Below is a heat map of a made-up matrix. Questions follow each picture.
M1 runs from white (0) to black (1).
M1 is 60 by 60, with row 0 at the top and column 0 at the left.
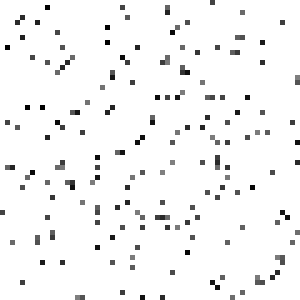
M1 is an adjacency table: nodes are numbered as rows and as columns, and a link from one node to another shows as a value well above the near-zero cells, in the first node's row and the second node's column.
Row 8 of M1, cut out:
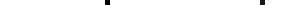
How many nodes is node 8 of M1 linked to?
2
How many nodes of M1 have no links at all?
1
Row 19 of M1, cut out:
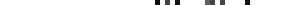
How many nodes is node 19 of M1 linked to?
7
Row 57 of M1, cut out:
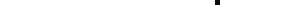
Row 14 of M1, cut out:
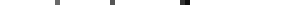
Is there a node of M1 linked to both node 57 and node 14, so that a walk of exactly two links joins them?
no
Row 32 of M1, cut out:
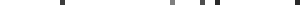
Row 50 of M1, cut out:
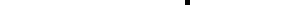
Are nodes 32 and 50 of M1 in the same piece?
yes
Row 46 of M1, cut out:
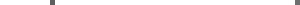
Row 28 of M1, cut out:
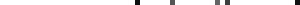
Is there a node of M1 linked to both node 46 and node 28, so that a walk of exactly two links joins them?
yes
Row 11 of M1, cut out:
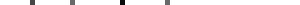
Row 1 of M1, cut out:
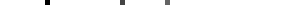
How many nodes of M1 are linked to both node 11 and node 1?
2
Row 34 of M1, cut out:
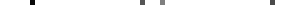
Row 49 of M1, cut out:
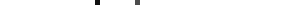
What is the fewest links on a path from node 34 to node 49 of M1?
3
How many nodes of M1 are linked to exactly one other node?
7
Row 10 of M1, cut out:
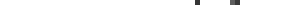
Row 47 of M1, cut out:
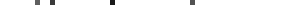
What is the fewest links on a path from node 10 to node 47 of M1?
1
